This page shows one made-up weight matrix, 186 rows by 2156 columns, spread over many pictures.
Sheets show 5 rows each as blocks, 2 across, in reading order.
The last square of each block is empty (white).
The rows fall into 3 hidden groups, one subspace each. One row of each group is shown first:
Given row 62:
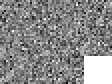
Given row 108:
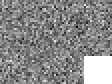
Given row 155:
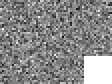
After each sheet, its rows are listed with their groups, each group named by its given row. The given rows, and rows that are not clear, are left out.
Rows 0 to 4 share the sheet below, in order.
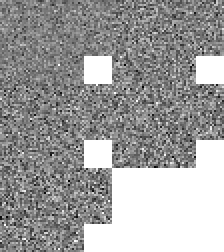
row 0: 108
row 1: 155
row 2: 62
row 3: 62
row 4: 108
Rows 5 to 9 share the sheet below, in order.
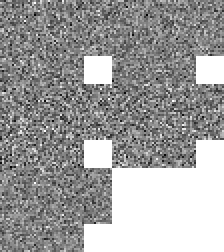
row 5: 155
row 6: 155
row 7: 62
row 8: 62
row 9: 155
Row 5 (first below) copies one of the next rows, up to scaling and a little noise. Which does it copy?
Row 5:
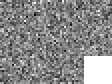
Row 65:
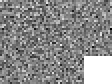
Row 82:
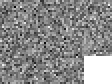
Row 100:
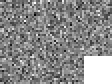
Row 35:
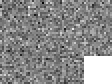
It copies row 100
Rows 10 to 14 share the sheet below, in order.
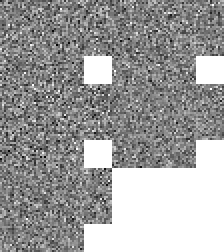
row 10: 108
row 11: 108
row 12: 108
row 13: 155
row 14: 62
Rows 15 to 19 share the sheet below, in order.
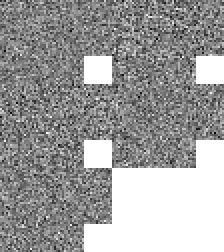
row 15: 155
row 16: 155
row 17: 108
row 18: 62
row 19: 108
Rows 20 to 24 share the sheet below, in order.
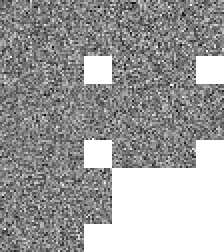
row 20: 62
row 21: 155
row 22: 108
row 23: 155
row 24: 155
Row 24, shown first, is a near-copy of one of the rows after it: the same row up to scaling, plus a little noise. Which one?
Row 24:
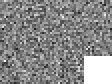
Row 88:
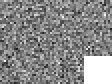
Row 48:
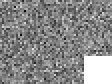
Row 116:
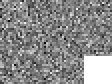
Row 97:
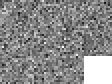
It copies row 88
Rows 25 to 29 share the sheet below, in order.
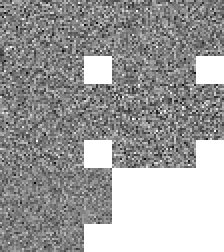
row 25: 62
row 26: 155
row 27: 108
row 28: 155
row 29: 155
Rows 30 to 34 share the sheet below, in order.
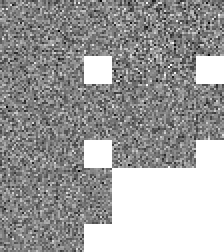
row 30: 62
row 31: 108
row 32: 62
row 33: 62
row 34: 62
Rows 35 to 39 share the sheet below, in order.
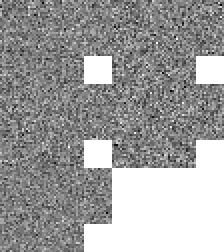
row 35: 155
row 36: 155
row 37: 62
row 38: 62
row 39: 62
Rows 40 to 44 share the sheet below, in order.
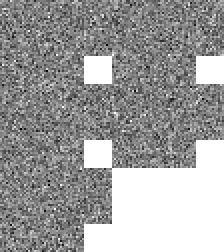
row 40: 62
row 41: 62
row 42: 108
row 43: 108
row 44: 62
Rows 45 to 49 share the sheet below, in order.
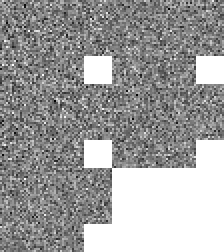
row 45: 62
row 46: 62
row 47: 155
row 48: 155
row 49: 155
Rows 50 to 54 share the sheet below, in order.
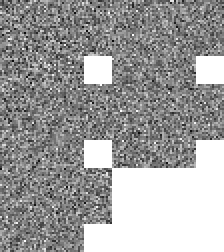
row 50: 62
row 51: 155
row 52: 62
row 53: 62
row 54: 108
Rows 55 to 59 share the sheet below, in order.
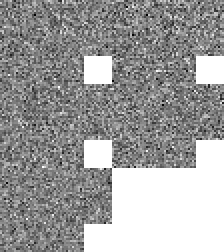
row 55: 155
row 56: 155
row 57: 62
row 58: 108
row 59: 62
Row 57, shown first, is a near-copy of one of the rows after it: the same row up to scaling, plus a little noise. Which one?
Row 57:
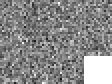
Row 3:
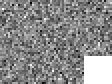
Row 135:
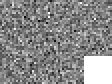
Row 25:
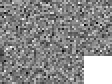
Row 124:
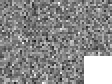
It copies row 124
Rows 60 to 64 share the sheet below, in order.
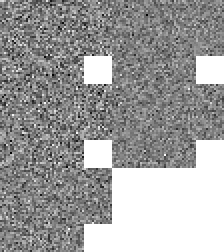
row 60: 108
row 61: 155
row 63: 62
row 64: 108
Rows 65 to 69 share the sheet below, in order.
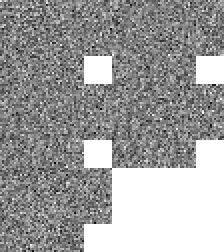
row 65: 155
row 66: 62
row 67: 62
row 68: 62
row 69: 108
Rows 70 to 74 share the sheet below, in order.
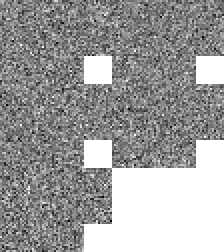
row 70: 108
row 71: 62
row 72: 108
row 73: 62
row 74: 62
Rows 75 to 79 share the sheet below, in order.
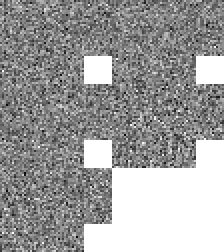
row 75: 108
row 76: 108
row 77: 108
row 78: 108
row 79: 62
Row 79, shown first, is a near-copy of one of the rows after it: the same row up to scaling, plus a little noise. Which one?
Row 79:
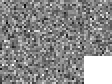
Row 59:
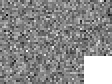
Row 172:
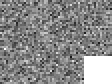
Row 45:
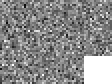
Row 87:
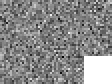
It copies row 45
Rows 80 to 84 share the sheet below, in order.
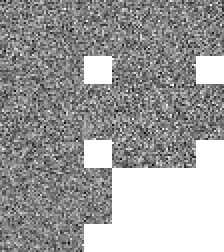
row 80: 155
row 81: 155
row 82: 155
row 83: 155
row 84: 108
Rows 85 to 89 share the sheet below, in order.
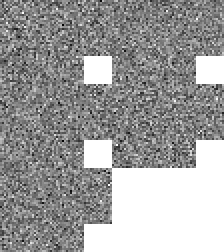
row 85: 62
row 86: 108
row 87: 62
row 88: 155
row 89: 155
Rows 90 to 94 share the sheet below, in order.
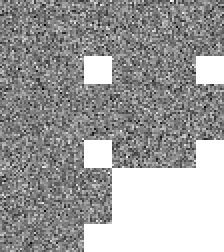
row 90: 108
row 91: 155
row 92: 62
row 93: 62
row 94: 155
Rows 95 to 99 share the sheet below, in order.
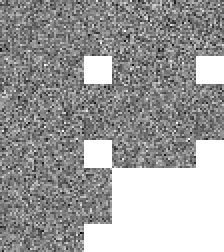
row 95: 108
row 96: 108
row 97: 155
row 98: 155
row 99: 155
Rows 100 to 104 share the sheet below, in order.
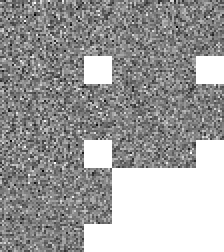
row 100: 155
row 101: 155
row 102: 62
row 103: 155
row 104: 155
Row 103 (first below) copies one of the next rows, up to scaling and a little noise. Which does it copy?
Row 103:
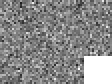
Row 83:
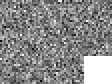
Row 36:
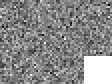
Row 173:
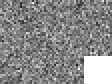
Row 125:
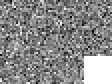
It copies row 173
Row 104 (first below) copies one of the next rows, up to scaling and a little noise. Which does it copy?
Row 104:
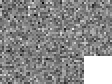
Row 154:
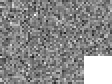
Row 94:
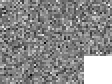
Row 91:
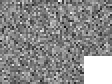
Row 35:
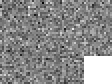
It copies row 35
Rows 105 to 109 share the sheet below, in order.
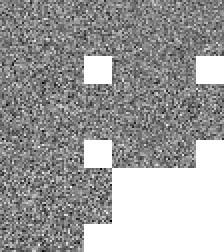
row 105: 62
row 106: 62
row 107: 108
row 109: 62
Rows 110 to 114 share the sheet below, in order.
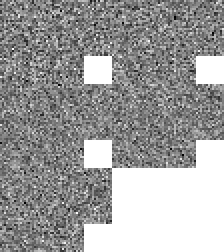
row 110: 108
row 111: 155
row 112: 155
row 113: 108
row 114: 108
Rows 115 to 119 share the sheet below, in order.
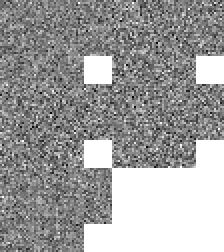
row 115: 62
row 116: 155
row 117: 108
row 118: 62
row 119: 108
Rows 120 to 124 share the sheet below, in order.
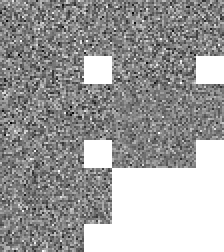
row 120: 108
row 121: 62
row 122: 155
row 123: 108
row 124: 62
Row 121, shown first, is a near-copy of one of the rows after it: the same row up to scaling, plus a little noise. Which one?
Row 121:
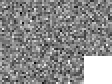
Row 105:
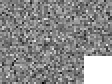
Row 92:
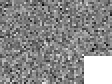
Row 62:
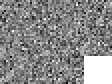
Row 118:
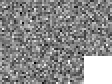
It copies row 118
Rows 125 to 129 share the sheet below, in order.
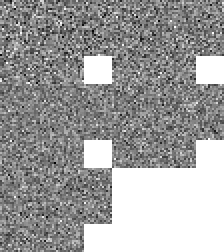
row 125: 155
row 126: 155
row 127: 62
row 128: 108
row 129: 108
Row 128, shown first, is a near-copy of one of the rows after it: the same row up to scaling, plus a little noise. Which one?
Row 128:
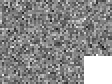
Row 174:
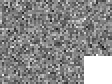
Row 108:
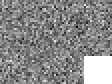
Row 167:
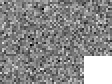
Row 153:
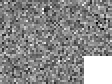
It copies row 174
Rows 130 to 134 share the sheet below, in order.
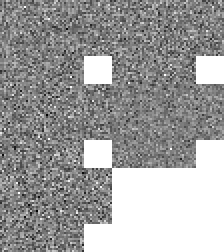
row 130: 108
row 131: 108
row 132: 108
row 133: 108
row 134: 108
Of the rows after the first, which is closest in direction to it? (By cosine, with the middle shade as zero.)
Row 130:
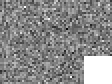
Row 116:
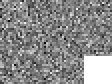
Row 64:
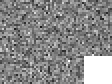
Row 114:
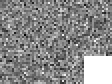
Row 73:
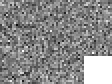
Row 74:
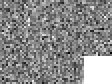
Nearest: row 64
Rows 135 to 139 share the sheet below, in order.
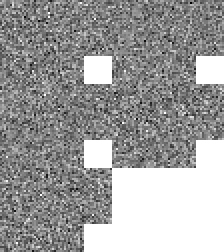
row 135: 62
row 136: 62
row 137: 108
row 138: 155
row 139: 108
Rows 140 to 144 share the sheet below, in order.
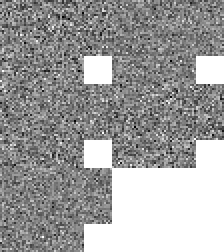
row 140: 155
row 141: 108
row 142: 62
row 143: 108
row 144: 108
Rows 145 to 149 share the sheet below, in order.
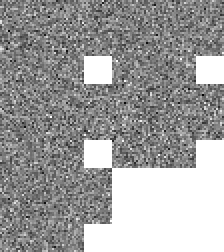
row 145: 62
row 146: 62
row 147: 108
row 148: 62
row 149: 62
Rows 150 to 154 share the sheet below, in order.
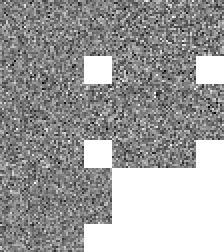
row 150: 62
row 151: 62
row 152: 62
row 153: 108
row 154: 155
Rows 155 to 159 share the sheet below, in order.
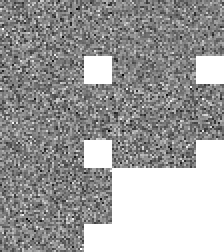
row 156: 155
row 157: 108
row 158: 108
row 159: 62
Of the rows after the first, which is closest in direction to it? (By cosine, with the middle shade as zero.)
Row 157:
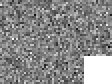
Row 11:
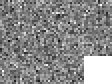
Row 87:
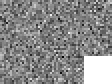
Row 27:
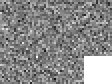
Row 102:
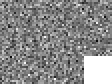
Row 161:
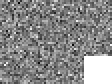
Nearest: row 161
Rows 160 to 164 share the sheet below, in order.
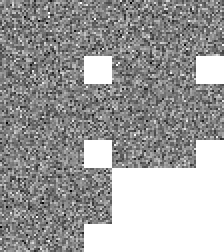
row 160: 62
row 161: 108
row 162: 155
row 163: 62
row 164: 155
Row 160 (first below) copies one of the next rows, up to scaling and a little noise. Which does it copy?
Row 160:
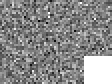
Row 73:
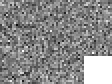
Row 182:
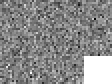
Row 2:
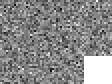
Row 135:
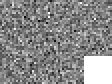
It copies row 135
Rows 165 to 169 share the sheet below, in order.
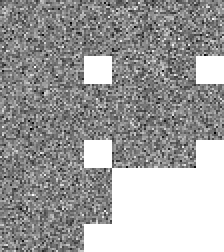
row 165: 155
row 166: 108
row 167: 108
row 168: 62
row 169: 62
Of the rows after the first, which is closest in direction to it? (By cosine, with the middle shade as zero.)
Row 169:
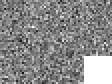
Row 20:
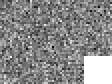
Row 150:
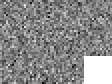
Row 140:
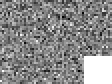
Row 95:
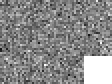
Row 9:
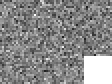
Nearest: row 150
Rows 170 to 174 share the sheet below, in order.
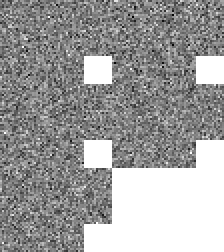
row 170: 62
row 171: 108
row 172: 62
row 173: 155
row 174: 108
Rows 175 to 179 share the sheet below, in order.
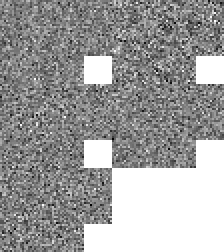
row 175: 62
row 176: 108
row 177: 108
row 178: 62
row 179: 62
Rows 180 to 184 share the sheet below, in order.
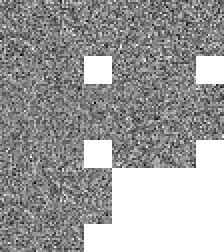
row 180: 155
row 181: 108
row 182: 62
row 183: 62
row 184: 155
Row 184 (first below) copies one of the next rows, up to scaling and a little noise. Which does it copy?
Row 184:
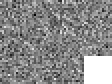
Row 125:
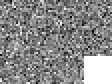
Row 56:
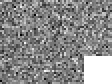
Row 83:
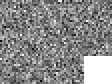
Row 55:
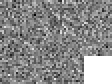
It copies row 55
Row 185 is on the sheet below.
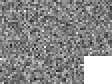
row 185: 155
